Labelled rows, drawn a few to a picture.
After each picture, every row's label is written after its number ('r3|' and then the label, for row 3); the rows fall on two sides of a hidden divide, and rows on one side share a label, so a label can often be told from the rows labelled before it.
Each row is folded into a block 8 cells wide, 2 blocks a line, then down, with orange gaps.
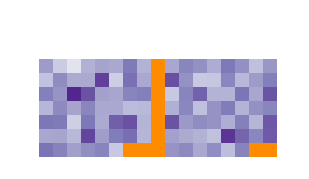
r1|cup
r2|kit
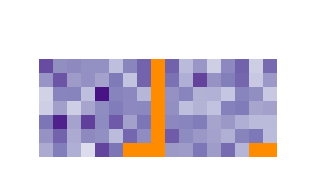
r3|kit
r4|kit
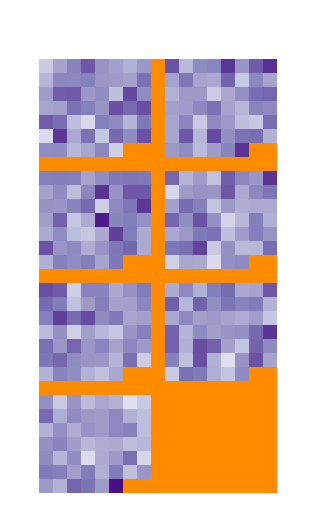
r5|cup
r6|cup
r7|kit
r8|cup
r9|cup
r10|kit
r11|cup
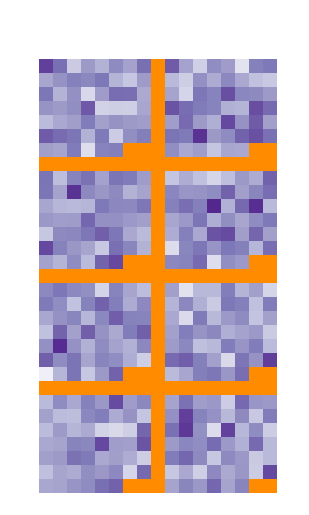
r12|cup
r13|cup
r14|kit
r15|cup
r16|kit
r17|cup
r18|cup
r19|cup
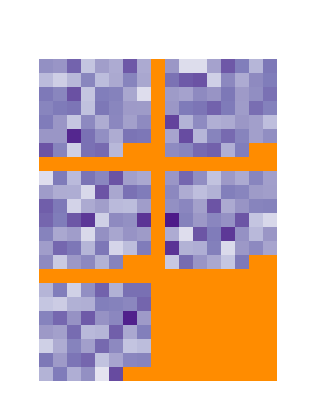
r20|cup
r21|cup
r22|cup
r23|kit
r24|cup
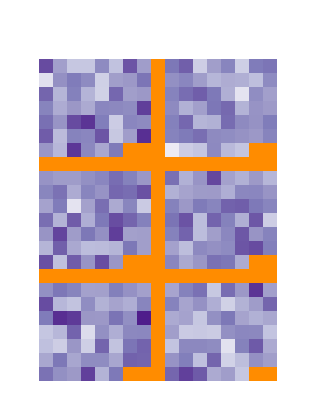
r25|cup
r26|cup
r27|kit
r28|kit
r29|cup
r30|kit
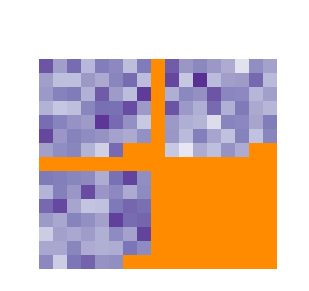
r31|kit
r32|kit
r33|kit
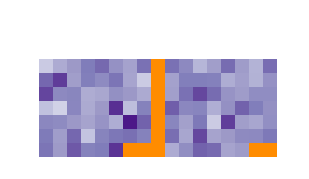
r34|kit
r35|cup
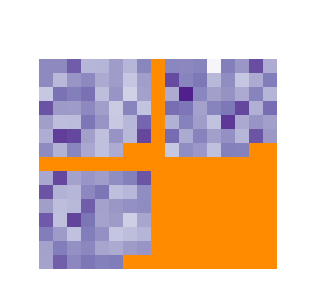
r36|cup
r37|kit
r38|cup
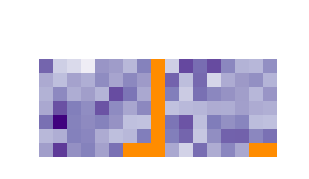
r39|cup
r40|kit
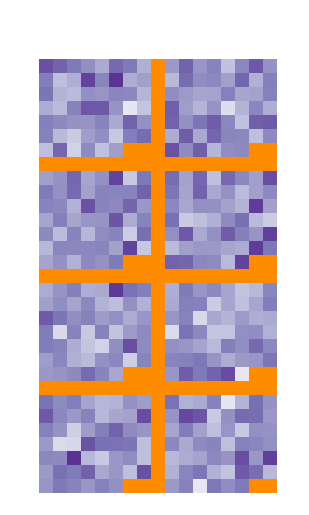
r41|kit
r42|cup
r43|kit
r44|kit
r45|cup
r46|cup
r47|kit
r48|kit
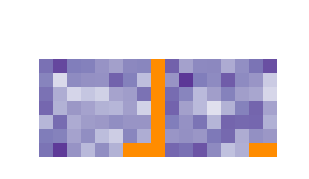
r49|kit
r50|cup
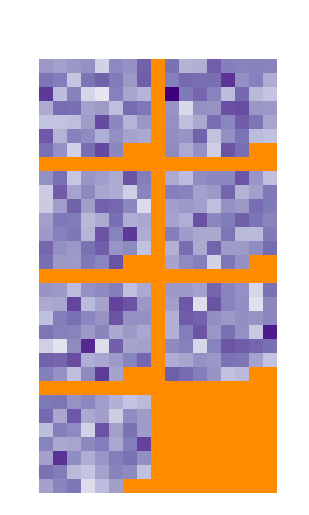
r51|cup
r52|kit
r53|cup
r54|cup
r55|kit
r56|cup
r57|kit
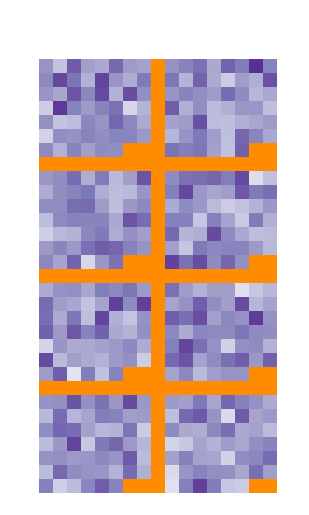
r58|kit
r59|kit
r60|cup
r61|kit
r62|kit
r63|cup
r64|cup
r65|kit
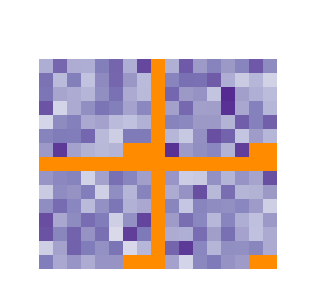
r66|kit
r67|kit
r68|cup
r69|cup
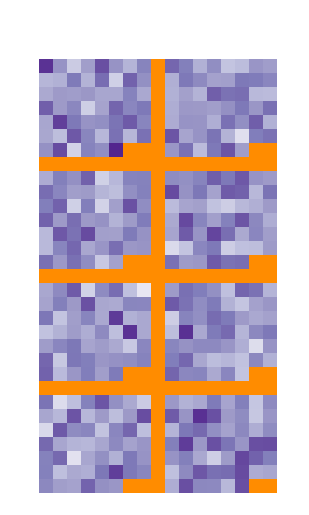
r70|cup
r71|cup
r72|cup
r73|kit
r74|kit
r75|kit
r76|cup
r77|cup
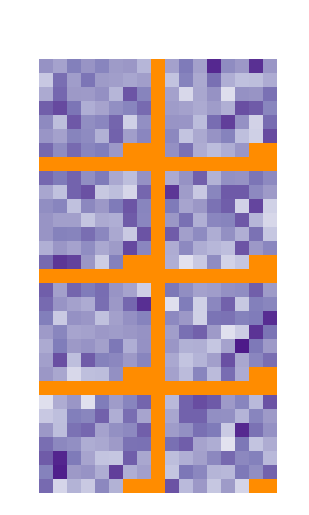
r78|cup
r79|cup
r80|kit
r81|kit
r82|kit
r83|cup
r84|cup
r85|cup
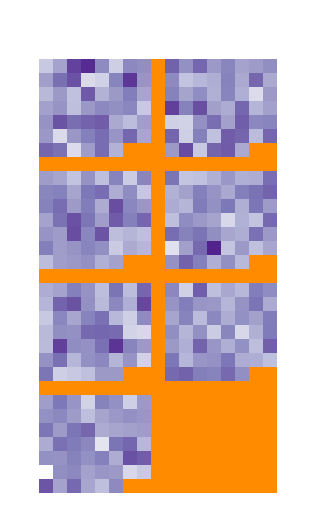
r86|kit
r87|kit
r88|cup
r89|cup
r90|kit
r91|kit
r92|cup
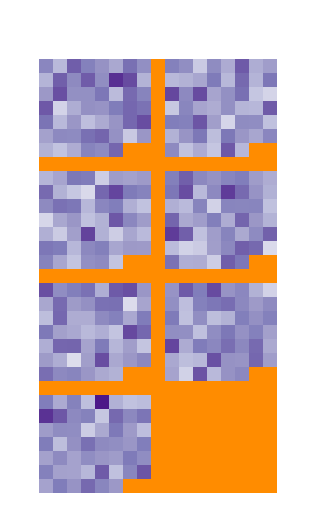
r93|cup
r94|cup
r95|kit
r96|kit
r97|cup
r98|kit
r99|kit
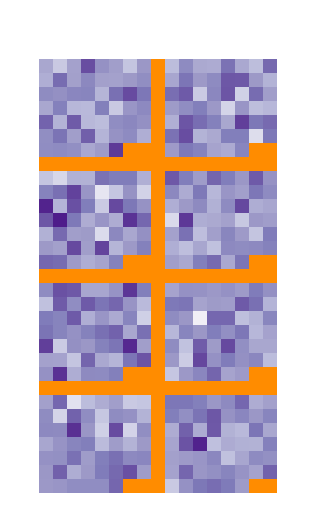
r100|cup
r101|cup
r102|cup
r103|kit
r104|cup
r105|kit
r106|cup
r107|cup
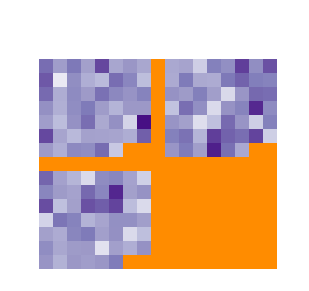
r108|kit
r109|cup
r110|kit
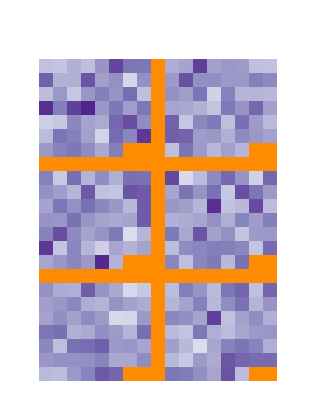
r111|cup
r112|kit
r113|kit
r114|cup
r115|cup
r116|cup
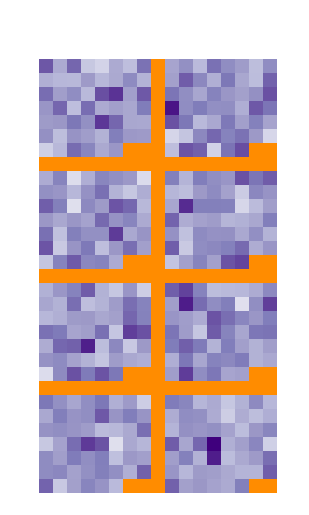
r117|kit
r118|cup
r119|kit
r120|cup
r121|kit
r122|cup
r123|cup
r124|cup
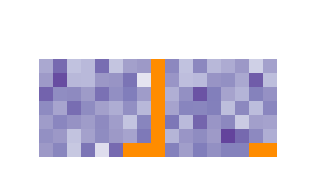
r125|cup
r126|cup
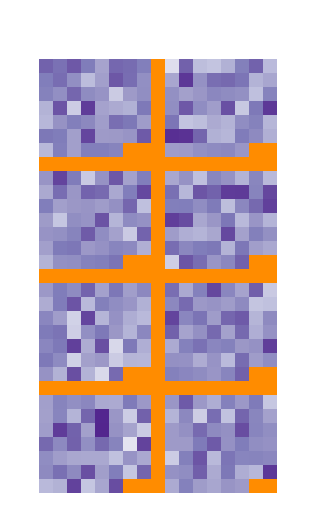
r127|kit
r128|cup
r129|kit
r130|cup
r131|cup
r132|kit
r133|cup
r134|cup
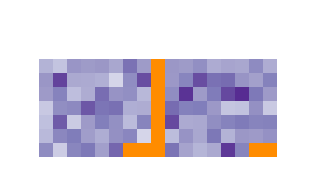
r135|kit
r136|cup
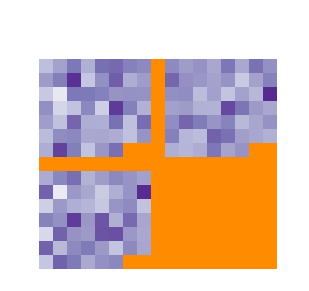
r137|kit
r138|kit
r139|kit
